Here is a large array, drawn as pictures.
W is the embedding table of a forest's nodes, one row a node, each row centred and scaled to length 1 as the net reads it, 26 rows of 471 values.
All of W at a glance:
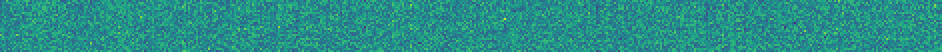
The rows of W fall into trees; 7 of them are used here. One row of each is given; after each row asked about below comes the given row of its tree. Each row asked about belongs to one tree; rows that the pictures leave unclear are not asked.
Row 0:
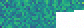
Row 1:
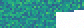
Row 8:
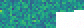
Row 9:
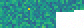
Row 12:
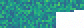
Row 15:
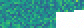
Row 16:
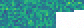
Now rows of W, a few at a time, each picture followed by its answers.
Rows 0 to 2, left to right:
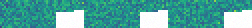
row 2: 9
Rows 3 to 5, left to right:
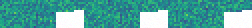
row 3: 15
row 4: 15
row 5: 1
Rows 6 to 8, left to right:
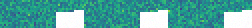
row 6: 12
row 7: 9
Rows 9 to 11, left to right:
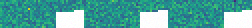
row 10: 1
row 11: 8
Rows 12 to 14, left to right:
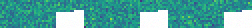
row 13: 0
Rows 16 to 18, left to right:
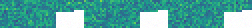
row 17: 9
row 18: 1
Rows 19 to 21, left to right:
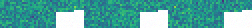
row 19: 12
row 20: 16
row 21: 15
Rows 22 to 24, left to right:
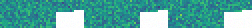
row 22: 12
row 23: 9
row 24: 16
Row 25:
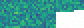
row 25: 8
